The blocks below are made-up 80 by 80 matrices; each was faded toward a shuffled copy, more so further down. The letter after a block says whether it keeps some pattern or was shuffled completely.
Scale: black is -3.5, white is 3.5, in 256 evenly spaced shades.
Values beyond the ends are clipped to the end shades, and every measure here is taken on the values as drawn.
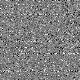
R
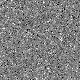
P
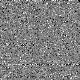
R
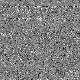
R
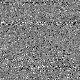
R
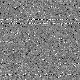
R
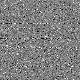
R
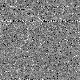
R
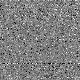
R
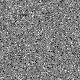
P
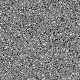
P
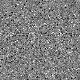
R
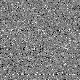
R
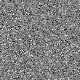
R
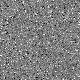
P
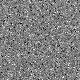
P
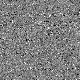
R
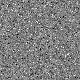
P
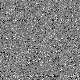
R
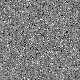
P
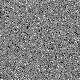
P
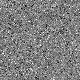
P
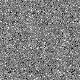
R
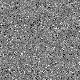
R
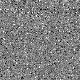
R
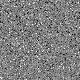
P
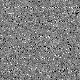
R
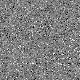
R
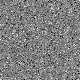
P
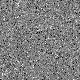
P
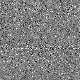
R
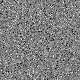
P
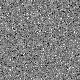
P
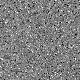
P
